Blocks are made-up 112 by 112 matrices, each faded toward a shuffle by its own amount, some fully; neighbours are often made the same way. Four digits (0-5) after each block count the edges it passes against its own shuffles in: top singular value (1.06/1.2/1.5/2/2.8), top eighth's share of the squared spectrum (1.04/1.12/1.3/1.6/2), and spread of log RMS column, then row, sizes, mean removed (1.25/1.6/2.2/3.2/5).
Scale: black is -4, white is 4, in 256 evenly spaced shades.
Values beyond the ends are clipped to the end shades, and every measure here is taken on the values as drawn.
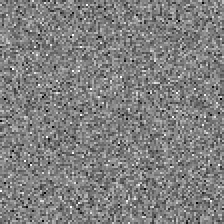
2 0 0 0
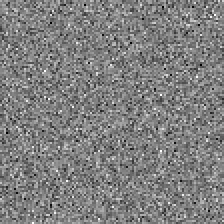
2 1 0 0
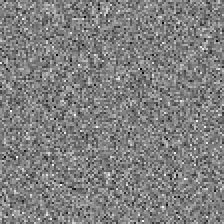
3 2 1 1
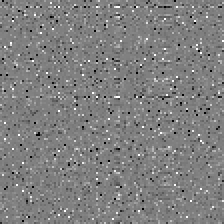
4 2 0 1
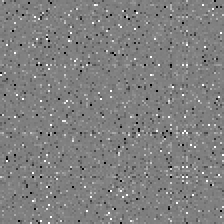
3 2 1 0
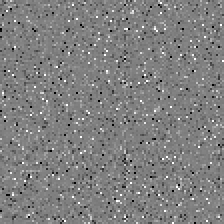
3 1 0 0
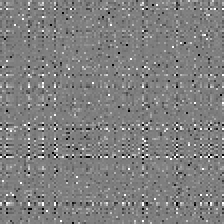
5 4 3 3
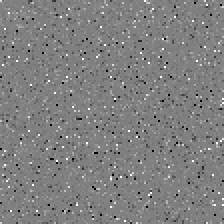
0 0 0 0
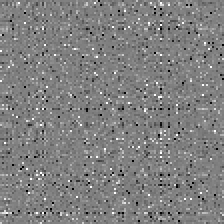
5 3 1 2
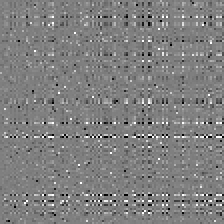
5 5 3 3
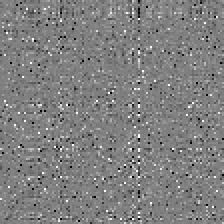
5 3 2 2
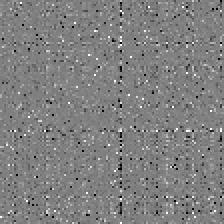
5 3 2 2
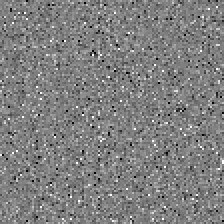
1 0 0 0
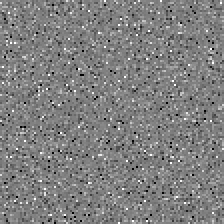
3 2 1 0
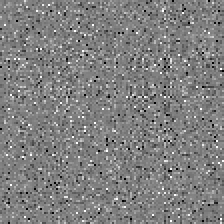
4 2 1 1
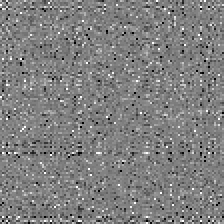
5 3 2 2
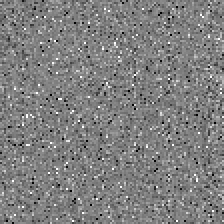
1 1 1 0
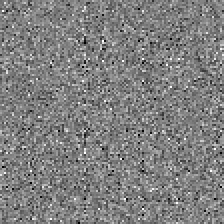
1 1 2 2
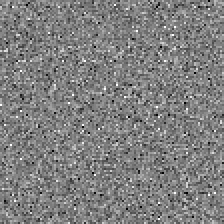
0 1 1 1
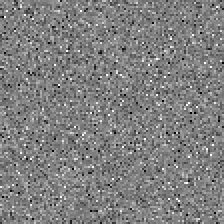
0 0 0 0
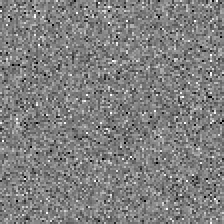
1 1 1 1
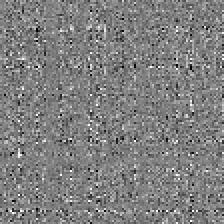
2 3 4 3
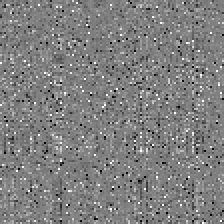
4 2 1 1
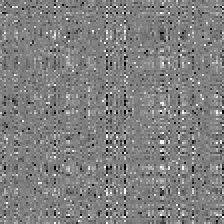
5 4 3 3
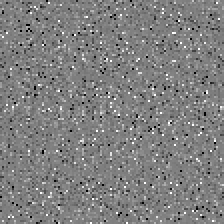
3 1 0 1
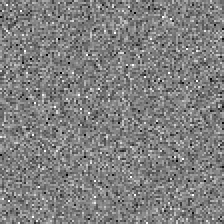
0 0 0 0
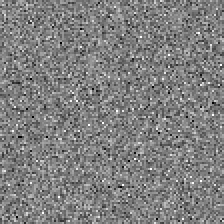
0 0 0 0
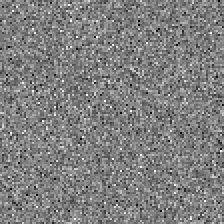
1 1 0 0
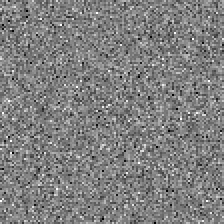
0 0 0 0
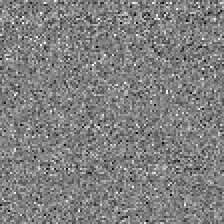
1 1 0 2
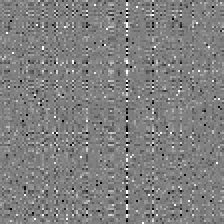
5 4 3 2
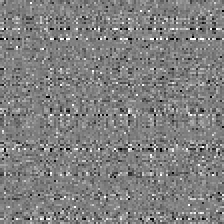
5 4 2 4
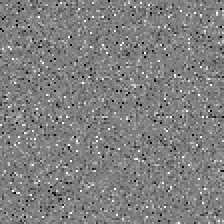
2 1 0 0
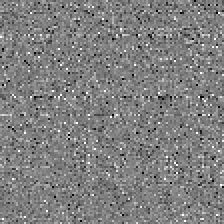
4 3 1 2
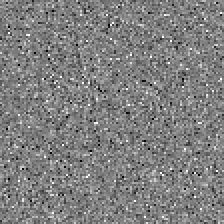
0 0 0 0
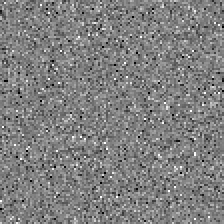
0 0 0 0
